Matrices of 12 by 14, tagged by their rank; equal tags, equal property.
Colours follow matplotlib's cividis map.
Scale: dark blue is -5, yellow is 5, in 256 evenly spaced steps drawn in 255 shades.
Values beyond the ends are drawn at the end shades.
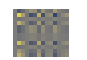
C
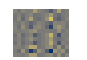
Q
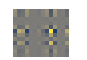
C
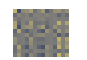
Q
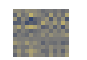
Q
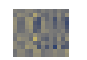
Q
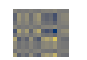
C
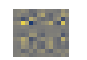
Q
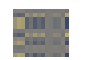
C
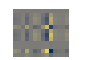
C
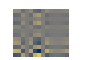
C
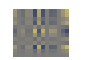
C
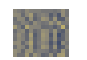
Q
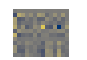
Q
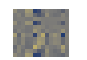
Q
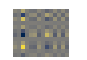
C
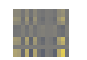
C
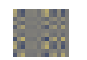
C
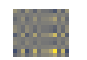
C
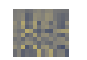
Q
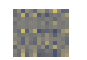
Q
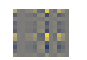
C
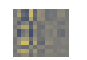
Q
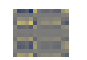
C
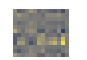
Q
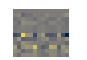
Q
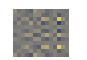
Q
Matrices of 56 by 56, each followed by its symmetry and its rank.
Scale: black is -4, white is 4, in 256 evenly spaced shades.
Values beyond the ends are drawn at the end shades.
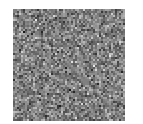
antisymmetric, full rank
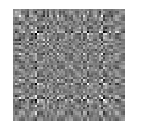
symmetric, rank three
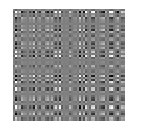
symmetric, rank one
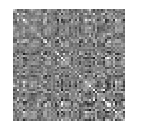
symmetric, rank five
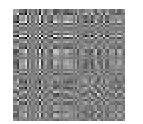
symmetric, rank two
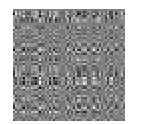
neither, rank three
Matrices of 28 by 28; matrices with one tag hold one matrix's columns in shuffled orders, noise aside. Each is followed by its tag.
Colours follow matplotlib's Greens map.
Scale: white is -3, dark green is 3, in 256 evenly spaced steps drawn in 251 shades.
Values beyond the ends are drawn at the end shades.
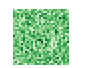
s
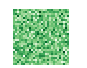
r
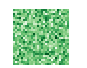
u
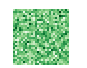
r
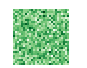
r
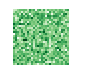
s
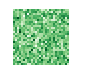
s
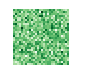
r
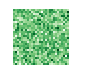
r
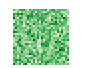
s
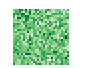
u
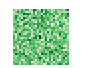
u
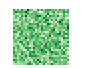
r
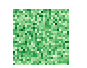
r
